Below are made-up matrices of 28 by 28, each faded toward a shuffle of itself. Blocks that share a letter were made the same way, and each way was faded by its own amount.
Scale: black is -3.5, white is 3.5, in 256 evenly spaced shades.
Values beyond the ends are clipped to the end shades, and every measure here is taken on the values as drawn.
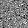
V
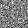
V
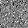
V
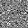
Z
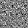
Z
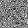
Z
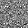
Z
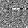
Z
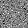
V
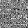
Z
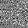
Z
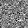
Z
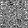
Z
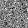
V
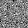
V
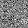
Z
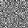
Z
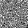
V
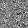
V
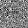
Z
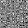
Z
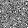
V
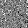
V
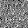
Z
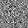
Z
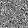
V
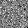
V
